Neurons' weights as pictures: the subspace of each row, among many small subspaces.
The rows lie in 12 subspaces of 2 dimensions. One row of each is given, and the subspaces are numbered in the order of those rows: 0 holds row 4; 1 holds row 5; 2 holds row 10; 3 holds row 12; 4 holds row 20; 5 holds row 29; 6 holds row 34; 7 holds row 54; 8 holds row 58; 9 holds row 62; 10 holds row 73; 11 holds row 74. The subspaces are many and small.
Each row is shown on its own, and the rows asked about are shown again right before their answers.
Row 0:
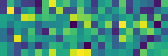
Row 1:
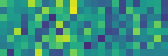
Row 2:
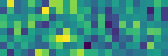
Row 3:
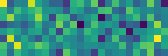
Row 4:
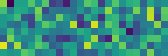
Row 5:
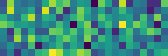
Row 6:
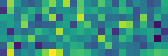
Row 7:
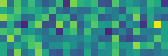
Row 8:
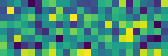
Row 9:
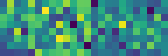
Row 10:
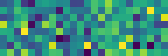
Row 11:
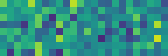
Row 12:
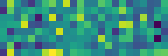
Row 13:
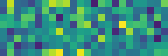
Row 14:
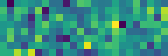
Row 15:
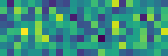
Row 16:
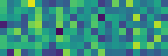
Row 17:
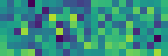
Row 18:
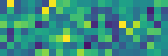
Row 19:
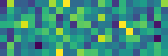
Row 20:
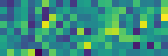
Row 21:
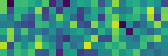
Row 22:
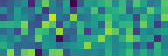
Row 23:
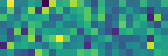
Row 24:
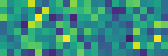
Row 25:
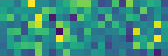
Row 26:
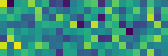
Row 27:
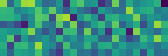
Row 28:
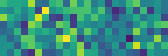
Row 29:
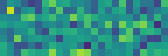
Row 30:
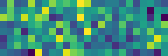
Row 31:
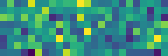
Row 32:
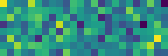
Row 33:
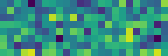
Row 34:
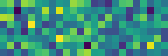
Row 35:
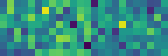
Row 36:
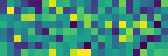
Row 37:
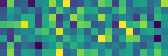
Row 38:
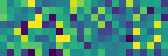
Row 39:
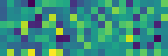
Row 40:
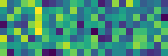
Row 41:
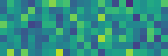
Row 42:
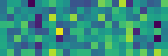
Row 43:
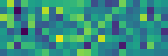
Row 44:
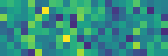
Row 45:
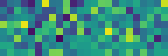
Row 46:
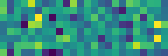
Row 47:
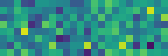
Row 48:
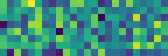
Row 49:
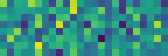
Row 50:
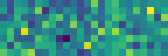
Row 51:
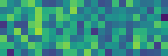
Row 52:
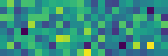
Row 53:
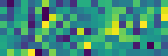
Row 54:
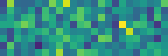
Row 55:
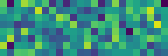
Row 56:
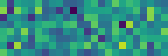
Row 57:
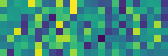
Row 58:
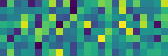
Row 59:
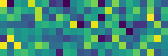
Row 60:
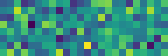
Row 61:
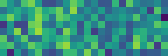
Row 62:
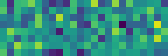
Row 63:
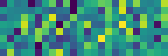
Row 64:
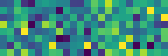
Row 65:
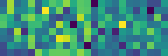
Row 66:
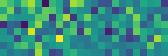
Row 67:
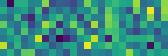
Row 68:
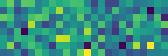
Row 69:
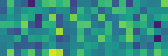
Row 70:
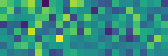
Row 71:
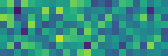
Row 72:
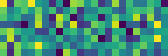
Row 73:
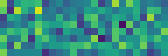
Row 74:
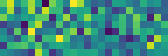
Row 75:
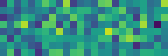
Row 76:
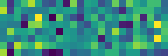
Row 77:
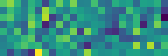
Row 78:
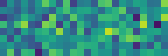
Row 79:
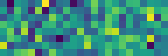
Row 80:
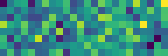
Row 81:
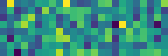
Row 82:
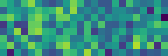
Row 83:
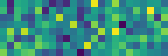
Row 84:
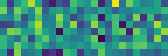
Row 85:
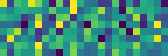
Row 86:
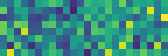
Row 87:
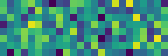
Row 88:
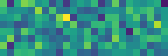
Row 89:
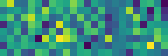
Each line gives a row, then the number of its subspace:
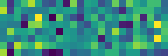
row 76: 3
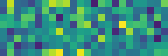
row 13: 9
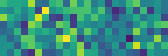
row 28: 3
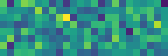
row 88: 11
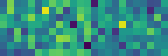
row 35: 1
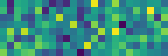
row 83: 9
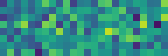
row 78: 4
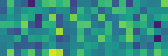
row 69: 9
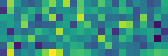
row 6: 3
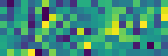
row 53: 4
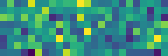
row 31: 5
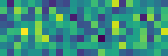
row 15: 6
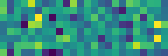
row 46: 3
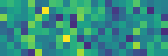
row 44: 3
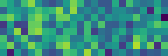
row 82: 10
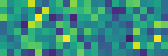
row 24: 3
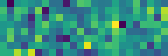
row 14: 4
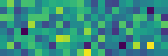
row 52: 2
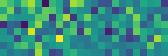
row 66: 11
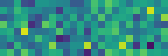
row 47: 2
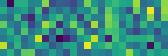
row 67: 0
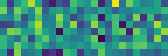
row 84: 2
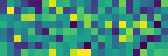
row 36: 5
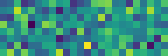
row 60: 6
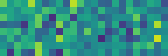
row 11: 7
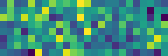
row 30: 5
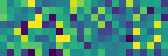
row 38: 9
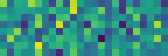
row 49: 8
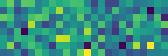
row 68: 2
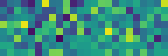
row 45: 11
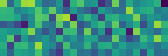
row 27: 11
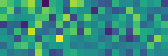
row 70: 11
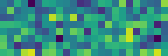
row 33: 5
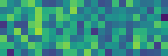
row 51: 10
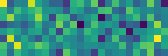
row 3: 0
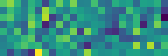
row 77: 4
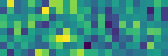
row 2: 8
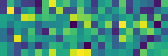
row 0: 5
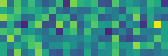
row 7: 4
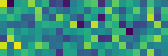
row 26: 0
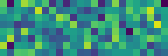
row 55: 11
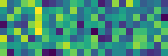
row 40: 10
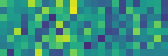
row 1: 8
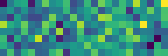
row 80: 0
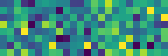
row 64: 2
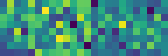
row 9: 1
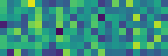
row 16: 2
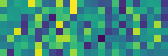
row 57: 8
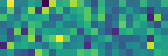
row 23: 11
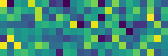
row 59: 0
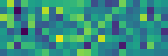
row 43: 6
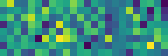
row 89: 0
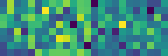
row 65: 1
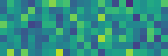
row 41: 6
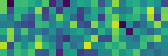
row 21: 7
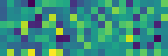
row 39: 9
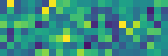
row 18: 8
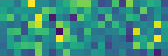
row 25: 1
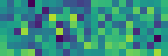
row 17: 1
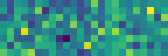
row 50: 9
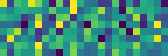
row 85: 8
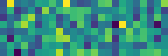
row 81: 4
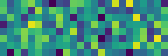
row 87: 6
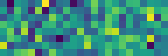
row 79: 11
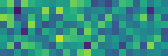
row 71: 6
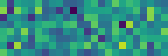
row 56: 10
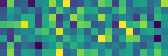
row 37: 7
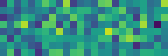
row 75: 4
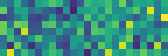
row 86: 10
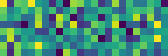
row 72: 7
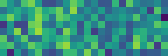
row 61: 10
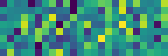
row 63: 8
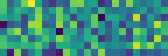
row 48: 2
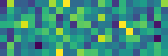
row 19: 7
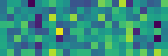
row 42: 1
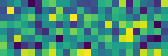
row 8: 5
